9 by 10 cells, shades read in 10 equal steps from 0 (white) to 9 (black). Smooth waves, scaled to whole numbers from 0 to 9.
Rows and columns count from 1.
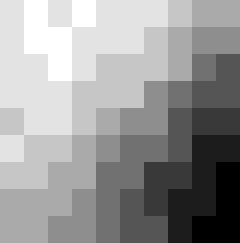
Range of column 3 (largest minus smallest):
4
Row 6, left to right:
1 2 2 3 4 5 5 6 8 8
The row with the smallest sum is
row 1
